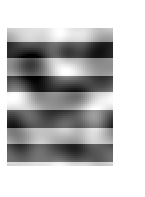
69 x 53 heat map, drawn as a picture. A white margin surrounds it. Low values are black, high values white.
Horizontal stripes repeat 4 times down the table. There is no overall slope. The ninth with the highest average is the top middle.
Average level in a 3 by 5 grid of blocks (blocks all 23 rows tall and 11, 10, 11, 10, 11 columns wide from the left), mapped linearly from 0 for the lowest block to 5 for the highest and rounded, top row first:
12541 / 30113 / 13223
